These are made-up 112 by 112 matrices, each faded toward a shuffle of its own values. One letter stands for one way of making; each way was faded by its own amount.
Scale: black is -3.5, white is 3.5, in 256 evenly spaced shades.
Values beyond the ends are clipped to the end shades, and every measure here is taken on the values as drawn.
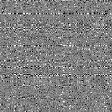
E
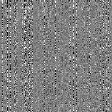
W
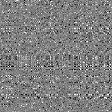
E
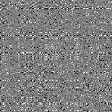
E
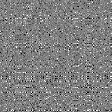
E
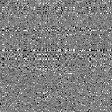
E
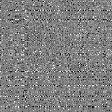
E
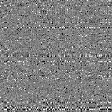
E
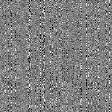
W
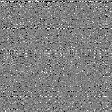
E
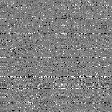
E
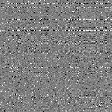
E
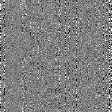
W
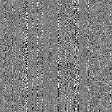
W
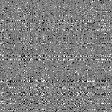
E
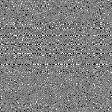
E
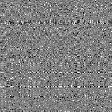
E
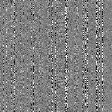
W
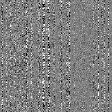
W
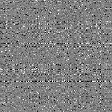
E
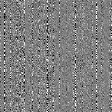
W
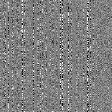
W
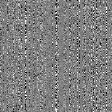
W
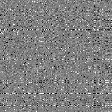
E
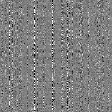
W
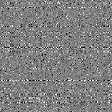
E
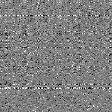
E
